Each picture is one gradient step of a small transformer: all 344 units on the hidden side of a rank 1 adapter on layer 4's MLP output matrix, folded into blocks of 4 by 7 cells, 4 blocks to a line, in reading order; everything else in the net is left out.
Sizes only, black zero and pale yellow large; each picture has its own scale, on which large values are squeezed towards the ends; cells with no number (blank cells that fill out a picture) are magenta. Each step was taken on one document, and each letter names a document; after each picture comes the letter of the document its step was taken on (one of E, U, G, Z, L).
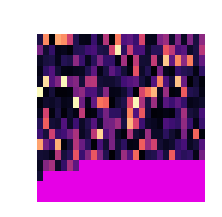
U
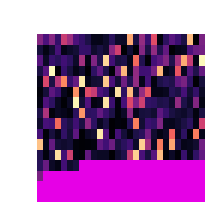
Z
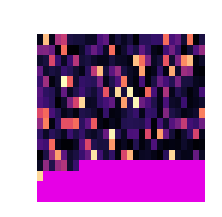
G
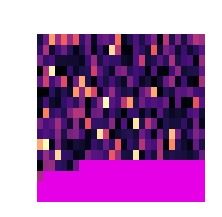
Z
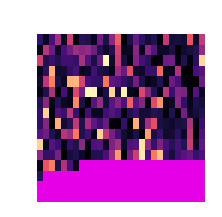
Z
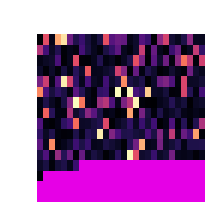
G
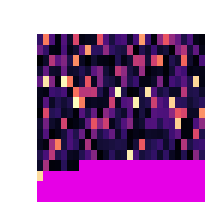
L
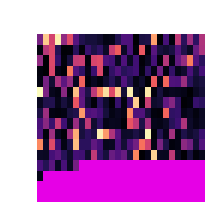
U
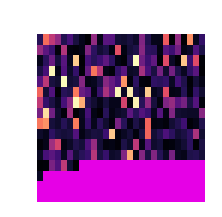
G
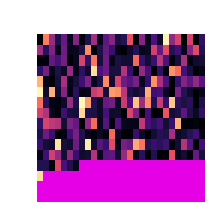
L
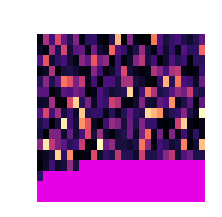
U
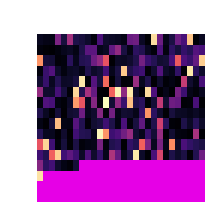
Z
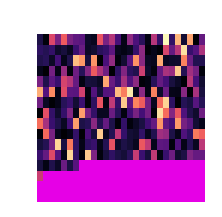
L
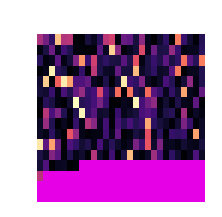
U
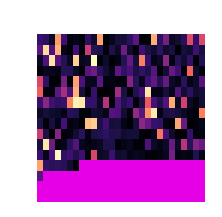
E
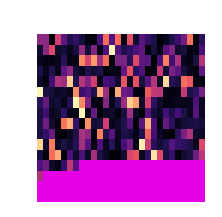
U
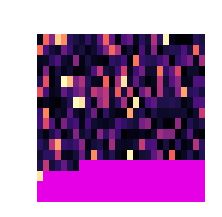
G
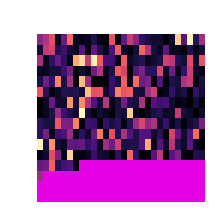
Z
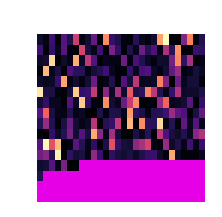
G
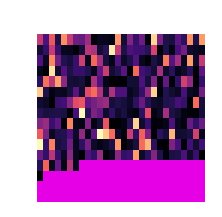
Z
